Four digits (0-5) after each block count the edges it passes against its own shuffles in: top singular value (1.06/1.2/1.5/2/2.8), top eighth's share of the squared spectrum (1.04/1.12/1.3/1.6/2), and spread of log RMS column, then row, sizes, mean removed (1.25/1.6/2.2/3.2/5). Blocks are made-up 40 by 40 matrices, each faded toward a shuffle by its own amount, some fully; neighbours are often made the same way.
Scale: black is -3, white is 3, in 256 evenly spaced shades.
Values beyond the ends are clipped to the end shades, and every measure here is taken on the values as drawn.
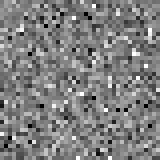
0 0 0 0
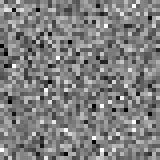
0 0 0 0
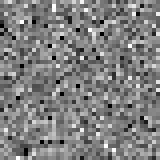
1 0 0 0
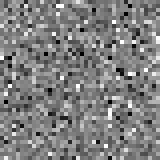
0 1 0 0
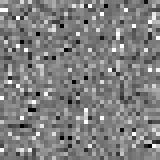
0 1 1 0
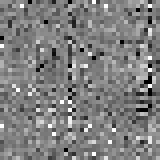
3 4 2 1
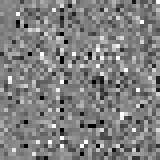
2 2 1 0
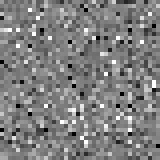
2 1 1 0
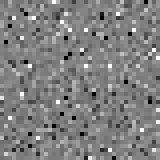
0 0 0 0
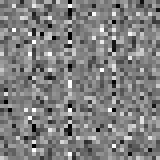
3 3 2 0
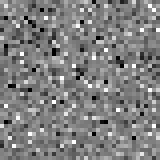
0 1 0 0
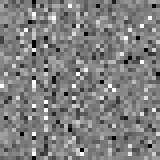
2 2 2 0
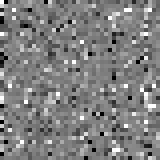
2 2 1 0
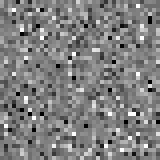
0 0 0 0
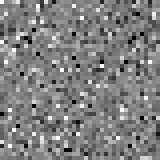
0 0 0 0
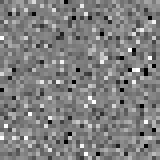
0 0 0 0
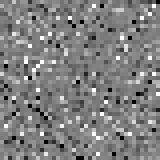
0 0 0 0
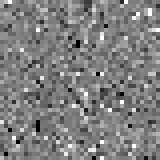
0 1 0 0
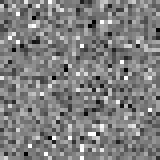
1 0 0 0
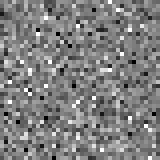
2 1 0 0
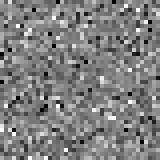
1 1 0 0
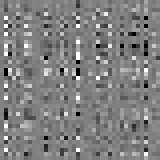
4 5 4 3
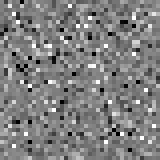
1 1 0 1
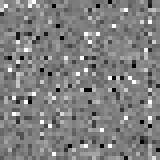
2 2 0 1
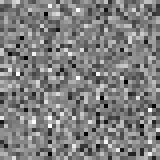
2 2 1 0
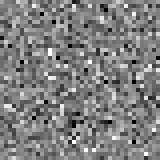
1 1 0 0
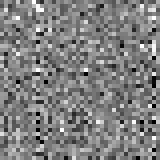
3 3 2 1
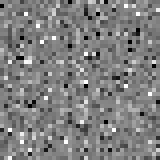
2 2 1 0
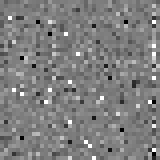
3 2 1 0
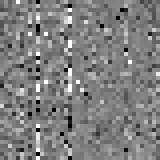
2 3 3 0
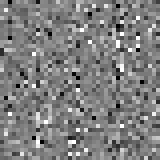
1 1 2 0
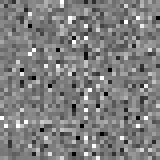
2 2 1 0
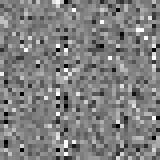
1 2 2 0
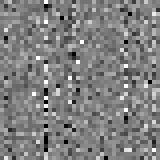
2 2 2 0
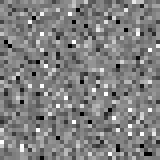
1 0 0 0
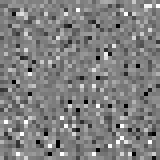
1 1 0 0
